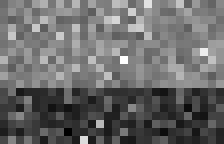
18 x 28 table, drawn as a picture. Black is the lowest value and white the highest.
The ninth with the highest average is the top middle. A horizontal seam about 60% of the way down splits the table, and the top part is higher. The top right is the smoothest part.
